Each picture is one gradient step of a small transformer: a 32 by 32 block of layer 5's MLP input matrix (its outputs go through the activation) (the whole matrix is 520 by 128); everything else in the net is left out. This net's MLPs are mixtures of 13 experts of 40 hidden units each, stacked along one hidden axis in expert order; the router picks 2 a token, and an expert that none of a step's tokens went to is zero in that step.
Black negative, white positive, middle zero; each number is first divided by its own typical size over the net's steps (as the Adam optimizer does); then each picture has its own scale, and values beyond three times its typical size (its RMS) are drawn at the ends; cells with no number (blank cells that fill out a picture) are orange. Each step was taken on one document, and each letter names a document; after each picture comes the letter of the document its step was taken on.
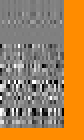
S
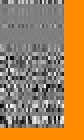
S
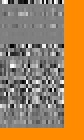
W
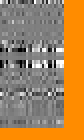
W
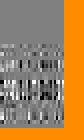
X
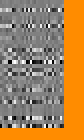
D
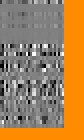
X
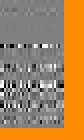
X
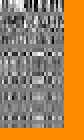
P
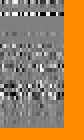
W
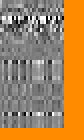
P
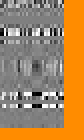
W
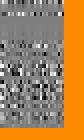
W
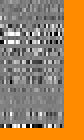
D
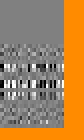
X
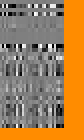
S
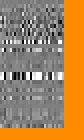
D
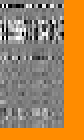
P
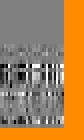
X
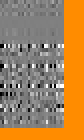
X
